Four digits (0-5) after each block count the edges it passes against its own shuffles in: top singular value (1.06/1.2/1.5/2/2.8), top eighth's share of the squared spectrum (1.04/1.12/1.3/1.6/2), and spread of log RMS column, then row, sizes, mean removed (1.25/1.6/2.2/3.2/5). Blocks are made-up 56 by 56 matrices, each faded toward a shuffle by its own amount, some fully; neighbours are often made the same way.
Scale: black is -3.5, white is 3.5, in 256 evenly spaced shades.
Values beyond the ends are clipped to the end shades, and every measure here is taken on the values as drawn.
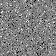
2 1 0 0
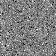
0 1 0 0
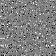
3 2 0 1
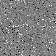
1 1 0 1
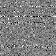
2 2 0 3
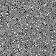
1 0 1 0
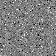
0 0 1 0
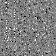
1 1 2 0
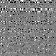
4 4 1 3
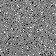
0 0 0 0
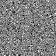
2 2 0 0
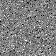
0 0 0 0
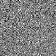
3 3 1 1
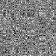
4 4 2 2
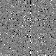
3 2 1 1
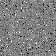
0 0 0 0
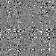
2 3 3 3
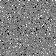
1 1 0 0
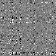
2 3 3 3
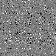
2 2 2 2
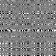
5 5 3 4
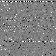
3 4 0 2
